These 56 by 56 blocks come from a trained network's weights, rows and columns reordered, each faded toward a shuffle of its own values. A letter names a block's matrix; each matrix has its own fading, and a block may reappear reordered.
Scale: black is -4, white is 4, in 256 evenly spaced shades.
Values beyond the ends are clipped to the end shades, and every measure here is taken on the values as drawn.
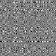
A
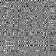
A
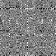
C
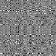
A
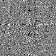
C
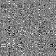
C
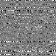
A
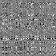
A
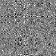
C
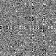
C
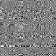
A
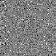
C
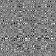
A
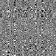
C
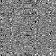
C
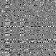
A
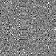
C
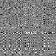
A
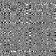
A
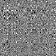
C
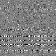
A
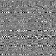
A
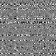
A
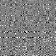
A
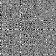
C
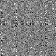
C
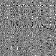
C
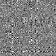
C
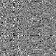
C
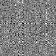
C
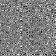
C
